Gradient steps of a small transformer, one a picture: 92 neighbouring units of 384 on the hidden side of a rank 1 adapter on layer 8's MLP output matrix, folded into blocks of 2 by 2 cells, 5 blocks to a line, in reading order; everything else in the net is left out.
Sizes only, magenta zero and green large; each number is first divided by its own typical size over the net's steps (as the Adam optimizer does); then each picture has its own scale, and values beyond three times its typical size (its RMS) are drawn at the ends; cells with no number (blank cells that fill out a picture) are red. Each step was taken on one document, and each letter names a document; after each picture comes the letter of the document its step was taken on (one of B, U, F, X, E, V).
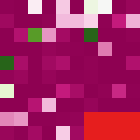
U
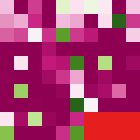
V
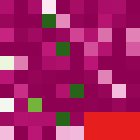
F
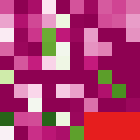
F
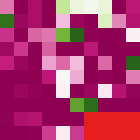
V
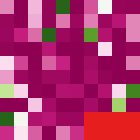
U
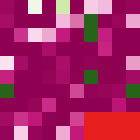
U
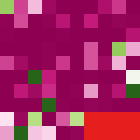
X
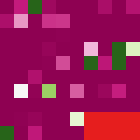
X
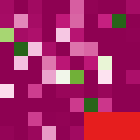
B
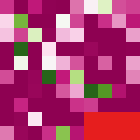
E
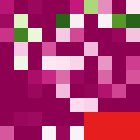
E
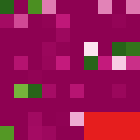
X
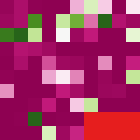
V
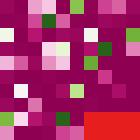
F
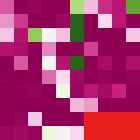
E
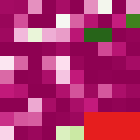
U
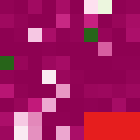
U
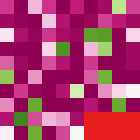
F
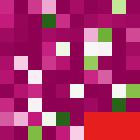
F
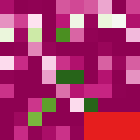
V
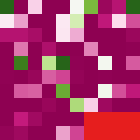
E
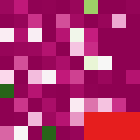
B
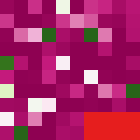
U
